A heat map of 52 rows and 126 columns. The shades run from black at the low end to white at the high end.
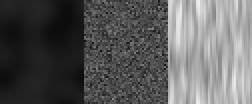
It is made of 1 by 3 panels. Panel 1,1: very low, smooth, faint in contrast. Panel 1,2: low, fine-grained. Panel 1,3: high, streaked downward.
